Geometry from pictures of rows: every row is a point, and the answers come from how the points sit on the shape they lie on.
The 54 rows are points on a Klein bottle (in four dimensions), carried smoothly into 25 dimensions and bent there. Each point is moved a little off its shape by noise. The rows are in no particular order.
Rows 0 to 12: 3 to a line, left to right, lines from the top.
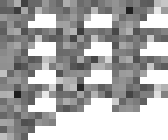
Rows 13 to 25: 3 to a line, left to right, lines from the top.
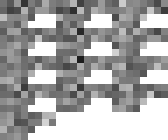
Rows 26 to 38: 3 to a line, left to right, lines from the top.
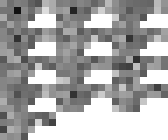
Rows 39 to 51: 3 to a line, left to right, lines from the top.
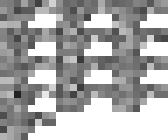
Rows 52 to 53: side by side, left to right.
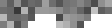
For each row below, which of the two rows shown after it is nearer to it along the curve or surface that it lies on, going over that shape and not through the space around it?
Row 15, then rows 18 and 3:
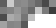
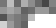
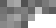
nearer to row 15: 18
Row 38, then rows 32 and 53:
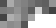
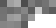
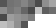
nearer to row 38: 53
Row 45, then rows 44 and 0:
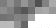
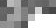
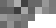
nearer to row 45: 44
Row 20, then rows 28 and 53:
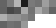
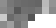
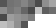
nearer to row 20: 28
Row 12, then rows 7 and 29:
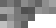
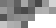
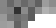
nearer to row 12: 7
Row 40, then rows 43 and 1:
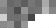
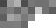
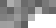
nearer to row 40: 43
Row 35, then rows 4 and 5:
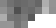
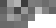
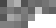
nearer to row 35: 4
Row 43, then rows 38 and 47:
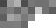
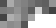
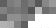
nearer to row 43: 47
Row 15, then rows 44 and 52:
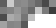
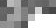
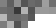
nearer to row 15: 44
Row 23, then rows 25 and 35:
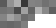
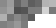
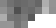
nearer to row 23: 35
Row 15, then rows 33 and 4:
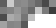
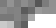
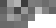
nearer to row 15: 33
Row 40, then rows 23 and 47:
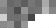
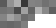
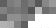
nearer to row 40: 23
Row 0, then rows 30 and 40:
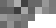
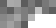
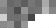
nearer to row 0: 40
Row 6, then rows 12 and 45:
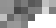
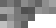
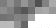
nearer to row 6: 12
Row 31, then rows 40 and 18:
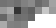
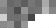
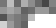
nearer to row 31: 40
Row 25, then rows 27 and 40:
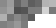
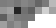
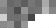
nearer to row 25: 40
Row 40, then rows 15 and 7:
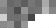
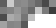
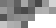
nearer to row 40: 7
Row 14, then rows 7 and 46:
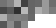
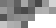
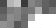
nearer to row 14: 46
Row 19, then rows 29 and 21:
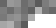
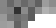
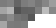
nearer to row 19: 21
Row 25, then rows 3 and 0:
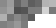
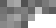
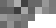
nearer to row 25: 0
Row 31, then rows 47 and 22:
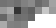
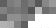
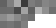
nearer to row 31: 47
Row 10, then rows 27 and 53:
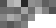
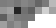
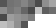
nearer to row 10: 53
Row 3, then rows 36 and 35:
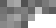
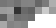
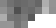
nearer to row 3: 36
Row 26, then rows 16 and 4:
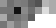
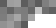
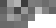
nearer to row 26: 4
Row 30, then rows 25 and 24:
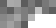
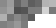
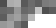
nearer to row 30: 24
